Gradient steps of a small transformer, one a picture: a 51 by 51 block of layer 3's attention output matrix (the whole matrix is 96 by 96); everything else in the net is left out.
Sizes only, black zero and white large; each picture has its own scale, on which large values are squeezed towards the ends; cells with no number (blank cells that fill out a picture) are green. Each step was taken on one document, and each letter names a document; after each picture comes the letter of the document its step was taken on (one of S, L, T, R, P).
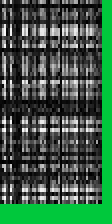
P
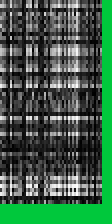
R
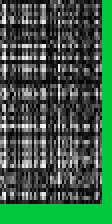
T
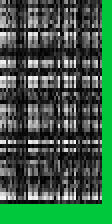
T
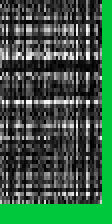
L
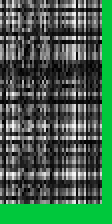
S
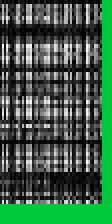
L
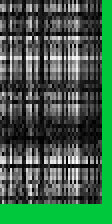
R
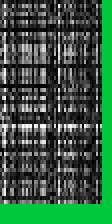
T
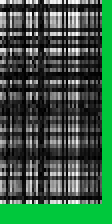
R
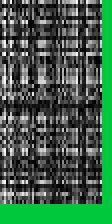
P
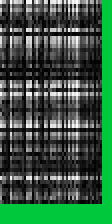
R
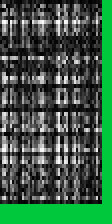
P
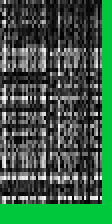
T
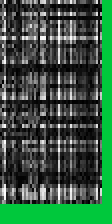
T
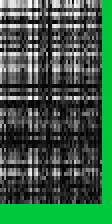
R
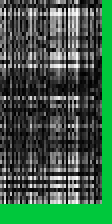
R
